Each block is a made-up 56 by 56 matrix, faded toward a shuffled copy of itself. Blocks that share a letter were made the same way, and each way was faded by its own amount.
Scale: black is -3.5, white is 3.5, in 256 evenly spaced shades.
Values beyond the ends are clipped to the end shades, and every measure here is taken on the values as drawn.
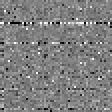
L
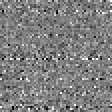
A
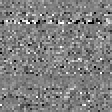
A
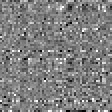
L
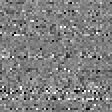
A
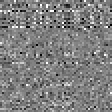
L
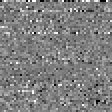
A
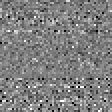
A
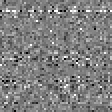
L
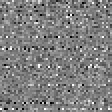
A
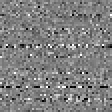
A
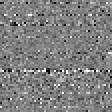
A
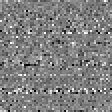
A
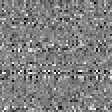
L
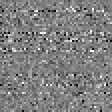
A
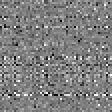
L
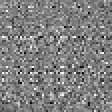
L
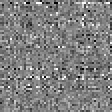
L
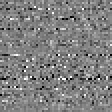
A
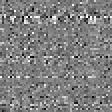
L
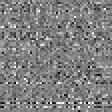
L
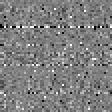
L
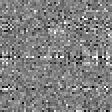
L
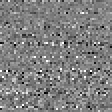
A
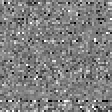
A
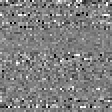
A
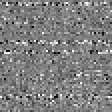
A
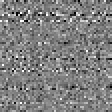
L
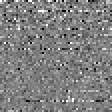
A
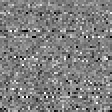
A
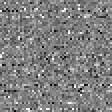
A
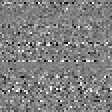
A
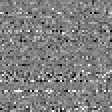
A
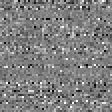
A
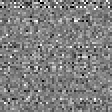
L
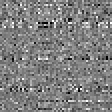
L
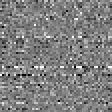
L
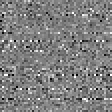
L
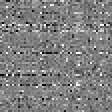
L
